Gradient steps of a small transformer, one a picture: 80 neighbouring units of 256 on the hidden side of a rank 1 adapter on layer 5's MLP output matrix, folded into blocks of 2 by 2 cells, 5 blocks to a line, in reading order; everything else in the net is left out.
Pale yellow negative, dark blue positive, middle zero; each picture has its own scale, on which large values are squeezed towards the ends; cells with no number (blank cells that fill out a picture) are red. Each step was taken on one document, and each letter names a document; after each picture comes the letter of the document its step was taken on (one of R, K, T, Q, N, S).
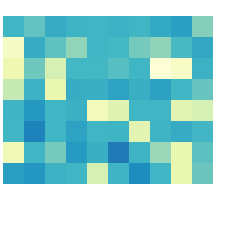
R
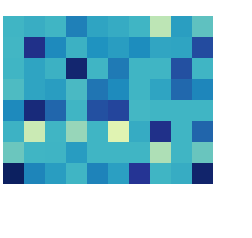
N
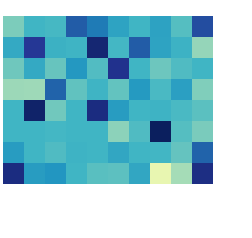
N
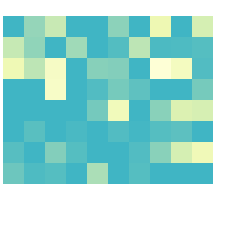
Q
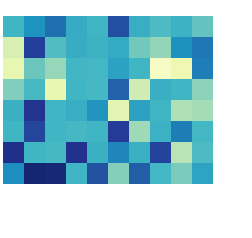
R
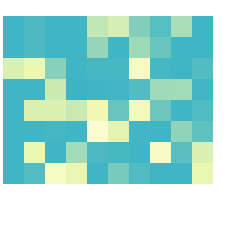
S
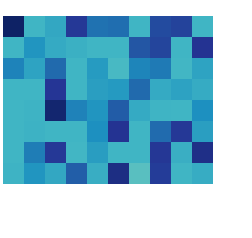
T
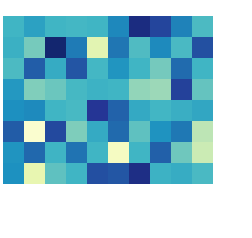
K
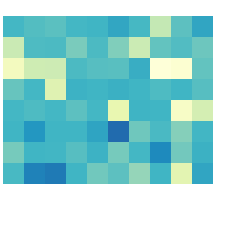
R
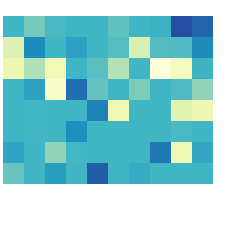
Q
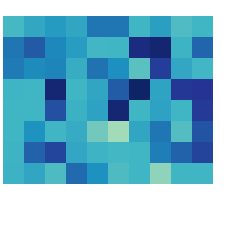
T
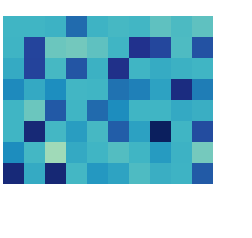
N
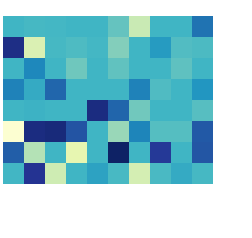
K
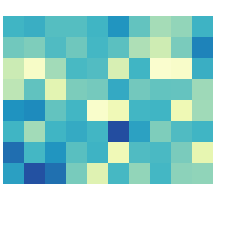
R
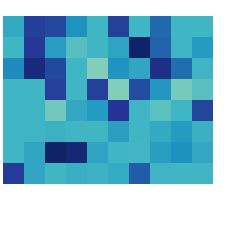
T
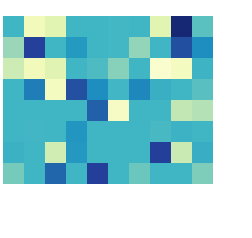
Q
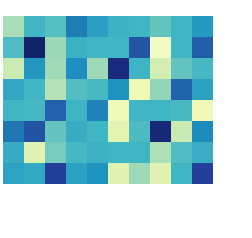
N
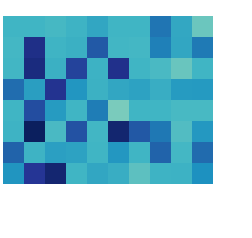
N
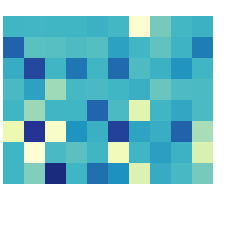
K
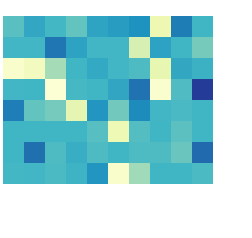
S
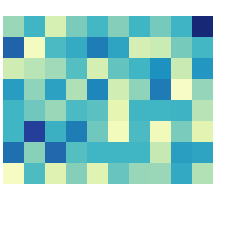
N
